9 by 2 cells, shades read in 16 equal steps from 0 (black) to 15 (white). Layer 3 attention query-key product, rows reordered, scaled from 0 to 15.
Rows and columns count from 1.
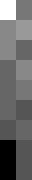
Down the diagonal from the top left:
15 9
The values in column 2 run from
5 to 9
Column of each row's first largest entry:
1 2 1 2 2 1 2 2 2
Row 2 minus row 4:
2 1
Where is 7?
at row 1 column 2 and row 5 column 2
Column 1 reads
15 8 8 6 6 6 5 0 0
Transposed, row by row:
15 8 8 6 6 6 5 0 0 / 7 9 6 8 7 5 6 5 5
